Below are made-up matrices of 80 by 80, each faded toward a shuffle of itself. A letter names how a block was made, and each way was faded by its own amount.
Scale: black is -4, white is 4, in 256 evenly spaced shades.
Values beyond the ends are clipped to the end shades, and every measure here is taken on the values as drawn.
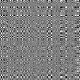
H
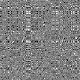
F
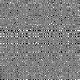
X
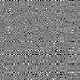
X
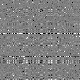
X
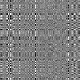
H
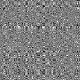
F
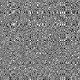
F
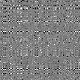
X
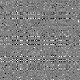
X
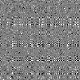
X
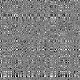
X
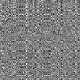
F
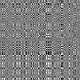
H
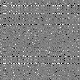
X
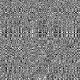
F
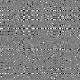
X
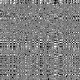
X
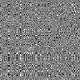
F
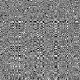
F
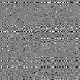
X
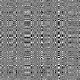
H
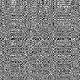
F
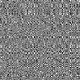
F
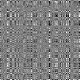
H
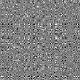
F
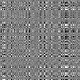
H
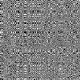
F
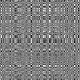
H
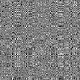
F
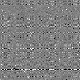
X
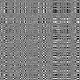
H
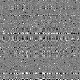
X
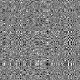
F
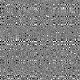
X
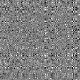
F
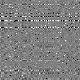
X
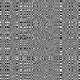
H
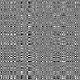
H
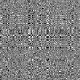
F
